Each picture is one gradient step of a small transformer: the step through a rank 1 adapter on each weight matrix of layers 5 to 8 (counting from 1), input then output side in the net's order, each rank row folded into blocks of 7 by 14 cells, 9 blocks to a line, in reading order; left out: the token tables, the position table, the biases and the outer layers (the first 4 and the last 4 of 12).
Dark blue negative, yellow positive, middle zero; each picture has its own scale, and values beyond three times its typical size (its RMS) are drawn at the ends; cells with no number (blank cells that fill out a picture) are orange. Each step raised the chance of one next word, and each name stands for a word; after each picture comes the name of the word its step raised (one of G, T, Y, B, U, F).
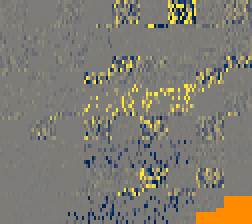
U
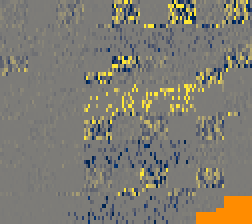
U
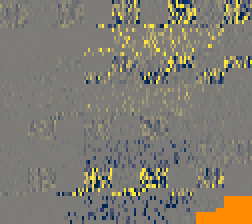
U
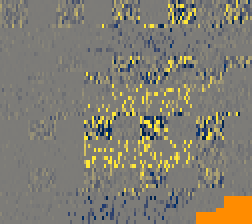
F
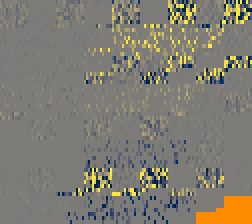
U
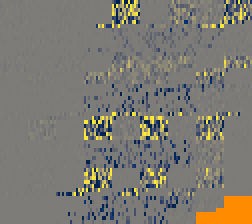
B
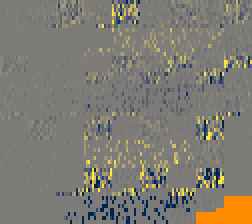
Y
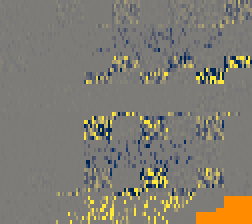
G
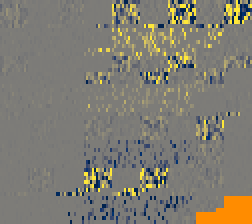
U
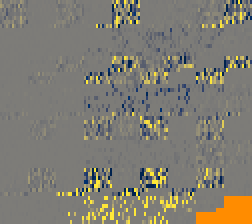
G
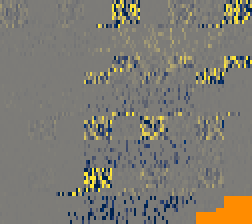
B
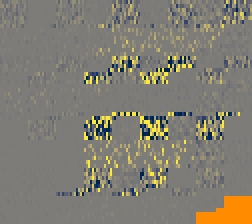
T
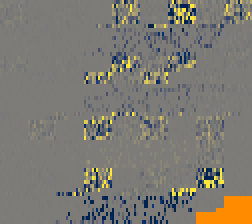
Y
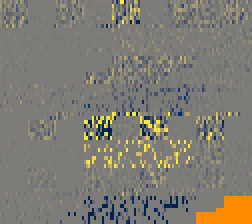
Y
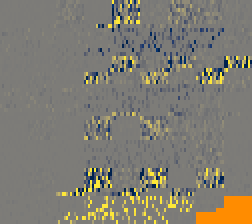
G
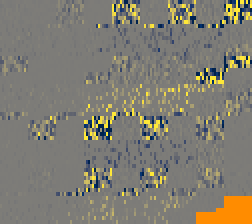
F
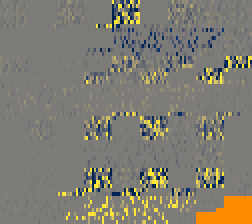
G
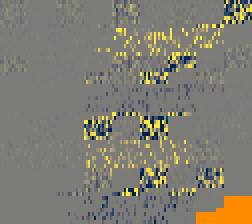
T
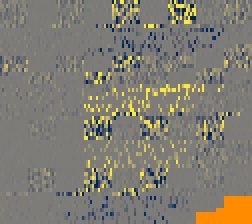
F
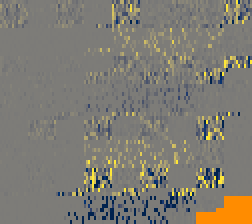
Y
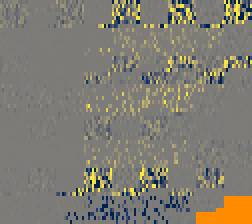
F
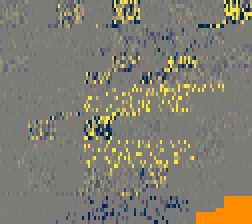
F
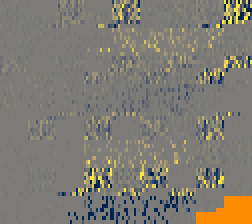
Y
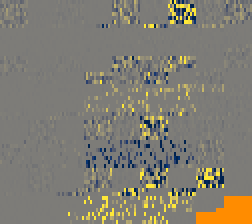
U
